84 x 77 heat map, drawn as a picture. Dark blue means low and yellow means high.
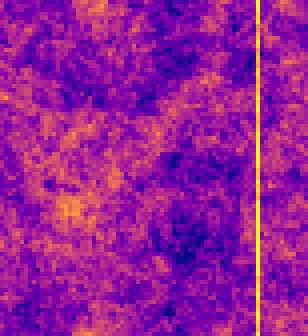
Overall the values sit about 30% of the way up the scale. There is no overall slope. Column 65 differs from the columns beside it. The ninth with the highest average is the middle left.
